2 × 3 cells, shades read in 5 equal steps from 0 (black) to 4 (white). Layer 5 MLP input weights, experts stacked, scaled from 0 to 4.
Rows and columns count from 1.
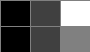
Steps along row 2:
up up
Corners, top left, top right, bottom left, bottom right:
0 4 0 2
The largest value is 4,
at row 1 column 3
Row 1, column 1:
0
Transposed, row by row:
0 0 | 1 1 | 4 2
